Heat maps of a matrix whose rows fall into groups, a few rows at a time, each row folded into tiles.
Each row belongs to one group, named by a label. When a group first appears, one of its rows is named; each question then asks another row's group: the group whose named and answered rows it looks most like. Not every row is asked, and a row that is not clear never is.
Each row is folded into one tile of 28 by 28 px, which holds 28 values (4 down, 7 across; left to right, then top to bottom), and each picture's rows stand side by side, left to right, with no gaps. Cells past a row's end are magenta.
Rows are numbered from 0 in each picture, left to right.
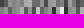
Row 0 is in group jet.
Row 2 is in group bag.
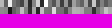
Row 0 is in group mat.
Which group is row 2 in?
mat
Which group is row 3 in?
mat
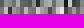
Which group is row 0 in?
bag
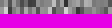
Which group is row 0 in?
bag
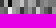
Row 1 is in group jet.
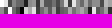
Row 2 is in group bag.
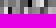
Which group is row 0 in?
bag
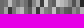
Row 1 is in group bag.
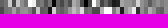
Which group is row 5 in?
jet
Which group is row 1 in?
jet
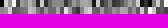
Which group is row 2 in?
jet
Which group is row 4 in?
jet
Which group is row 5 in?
jet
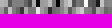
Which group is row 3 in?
mat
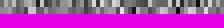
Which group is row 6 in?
mat
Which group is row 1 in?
bag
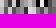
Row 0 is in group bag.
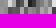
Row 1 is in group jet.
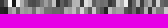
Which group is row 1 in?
jet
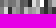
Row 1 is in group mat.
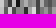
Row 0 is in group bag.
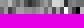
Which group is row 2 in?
jet
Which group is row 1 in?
jet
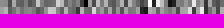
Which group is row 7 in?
bag
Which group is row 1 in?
mat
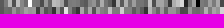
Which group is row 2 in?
jet
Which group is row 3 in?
bag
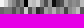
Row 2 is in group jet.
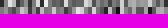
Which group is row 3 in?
jet
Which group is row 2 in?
mat
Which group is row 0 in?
mat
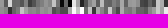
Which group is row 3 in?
bag
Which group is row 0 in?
mat
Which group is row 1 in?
jet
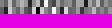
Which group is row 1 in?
bag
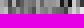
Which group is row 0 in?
bag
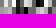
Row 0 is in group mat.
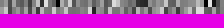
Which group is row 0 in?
bag
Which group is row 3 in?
bag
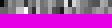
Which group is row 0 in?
mat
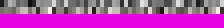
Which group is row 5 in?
jet
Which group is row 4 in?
bag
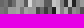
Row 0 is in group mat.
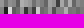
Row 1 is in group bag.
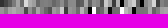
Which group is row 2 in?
bag
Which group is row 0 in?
jet
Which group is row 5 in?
mat
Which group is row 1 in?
jet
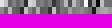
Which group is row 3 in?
mat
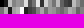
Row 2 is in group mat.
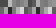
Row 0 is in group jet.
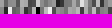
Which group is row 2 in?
jet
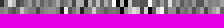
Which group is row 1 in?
mat
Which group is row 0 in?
mat
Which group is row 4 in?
mat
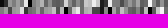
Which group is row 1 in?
mat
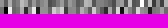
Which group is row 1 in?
bag
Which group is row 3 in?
jet
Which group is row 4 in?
bag
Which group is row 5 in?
mat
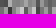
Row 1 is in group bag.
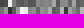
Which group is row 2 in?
bag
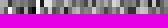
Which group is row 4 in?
jet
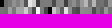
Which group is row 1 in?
jet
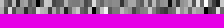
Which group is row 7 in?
mat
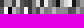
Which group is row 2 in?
mat
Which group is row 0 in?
bag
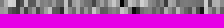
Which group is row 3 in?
jet
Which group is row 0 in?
mat
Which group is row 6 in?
jet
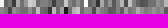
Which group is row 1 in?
jet
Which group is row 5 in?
jet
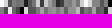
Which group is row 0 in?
jet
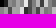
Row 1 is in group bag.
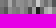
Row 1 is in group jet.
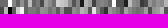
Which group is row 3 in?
jet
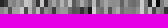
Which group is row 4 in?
bag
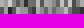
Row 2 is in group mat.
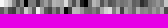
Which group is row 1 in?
jet
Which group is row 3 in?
mat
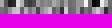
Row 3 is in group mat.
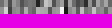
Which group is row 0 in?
bag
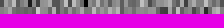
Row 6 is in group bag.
